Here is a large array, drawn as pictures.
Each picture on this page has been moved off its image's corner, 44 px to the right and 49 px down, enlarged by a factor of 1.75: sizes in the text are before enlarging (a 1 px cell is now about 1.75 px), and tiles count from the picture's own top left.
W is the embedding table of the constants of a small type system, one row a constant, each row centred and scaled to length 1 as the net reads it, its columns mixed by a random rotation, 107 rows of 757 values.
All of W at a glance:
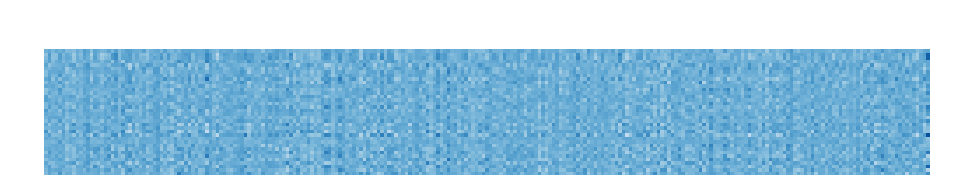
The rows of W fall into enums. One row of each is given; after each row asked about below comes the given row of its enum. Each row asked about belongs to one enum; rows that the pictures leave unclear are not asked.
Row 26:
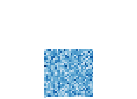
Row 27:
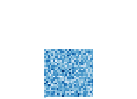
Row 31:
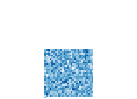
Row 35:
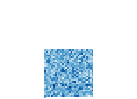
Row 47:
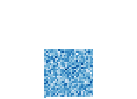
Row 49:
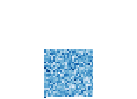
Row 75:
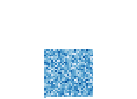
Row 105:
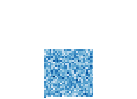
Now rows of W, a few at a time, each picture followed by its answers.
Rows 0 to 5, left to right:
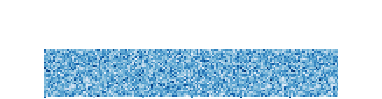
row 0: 49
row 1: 26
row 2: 35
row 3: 105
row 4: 49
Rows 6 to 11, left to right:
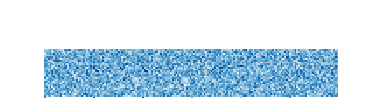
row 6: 105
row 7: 49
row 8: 49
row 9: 47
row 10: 26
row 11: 105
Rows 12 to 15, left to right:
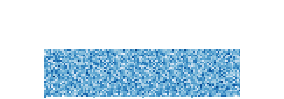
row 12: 105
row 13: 75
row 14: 75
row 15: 35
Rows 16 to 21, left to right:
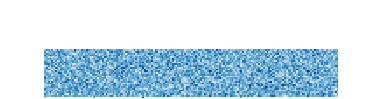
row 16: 75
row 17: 47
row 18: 49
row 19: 27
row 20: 35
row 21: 27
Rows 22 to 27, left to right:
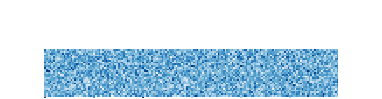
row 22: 49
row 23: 105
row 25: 26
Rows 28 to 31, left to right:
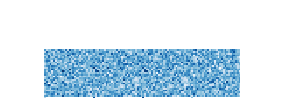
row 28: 27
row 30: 49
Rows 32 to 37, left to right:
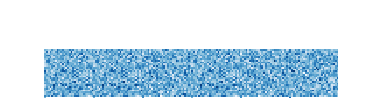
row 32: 35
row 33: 35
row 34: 105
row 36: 105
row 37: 49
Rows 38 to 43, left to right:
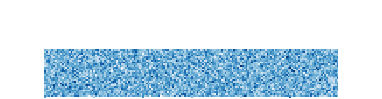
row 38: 35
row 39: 31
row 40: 105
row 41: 75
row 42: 26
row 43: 49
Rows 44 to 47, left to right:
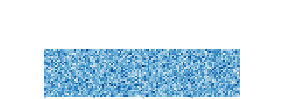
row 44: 75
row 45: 35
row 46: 26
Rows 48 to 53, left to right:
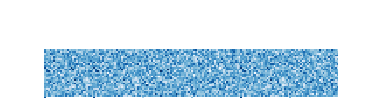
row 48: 49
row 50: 27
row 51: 31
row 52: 49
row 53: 75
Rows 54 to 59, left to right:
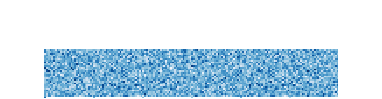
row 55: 35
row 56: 31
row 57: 26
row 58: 35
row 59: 27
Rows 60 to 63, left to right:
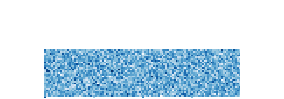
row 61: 27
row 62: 105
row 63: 75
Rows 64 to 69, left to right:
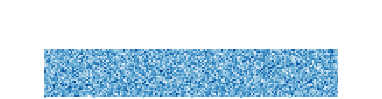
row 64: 35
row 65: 75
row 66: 27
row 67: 75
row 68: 47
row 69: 31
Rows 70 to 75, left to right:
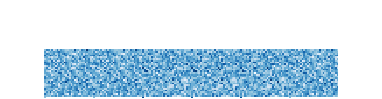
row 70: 75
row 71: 75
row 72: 49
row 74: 49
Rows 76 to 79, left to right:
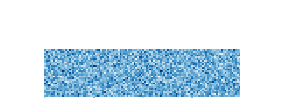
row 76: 27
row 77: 26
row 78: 27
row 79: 75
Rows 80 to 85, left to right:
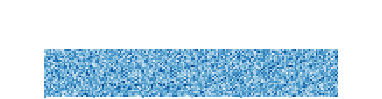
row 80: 105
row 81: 35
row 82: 35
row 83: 26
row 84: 47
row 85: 26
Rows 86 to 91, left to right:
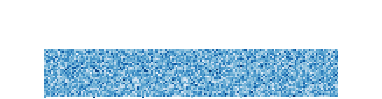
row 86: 47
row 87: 49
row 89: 27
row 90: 26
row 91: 26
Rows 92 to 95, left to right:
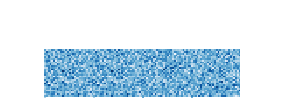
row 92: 27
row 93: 27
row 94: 47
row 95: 35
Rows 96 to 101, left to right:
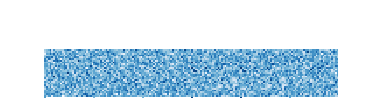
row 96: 105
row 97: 75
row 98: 75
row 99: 49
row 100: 49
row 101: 47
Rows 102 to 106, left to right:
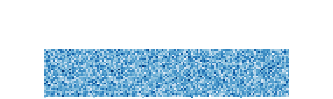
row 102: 27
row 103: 27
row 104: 26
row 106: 47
